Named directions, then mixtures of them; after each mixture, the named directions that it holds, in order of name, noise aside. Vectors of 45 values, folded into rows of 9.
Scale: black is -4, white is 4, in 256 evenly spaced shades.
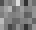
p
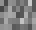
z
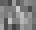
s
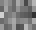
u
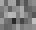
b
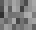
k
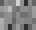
p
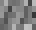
p, u, z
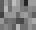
b, k, p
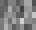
b, u, z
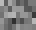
b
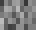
k, p, s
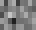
b, u, z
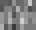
s, z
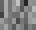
k, p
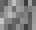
b, p, z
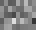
b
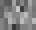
k, s, z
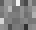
p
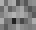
b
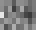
k, u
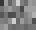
b, k, p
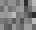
b, u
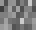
z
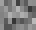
b, s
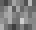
p, s, z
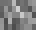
b, k, s
